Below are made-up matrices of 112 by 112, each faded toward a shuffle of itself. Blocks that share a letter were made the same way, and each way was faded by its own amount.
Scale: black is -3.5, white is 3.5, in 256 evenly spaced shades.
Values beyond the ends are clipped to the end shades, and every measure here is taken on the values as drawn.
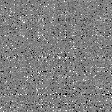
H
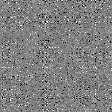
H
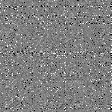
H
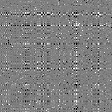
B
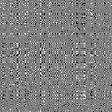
B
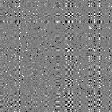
B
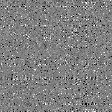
H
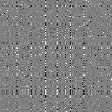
B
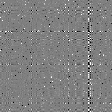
B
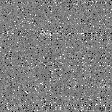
H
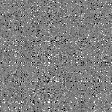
H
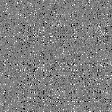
H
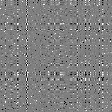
B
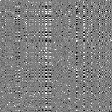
B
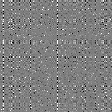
B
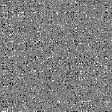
H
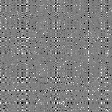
B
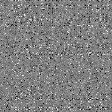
H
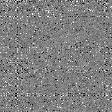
H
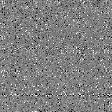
H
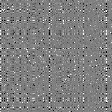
B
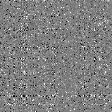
H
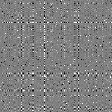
B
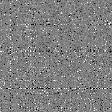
H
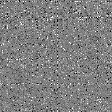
H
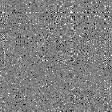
H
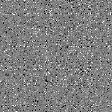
H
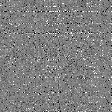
H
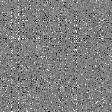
H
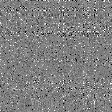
H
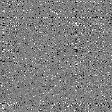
H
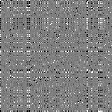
B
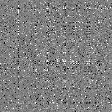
H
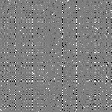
B
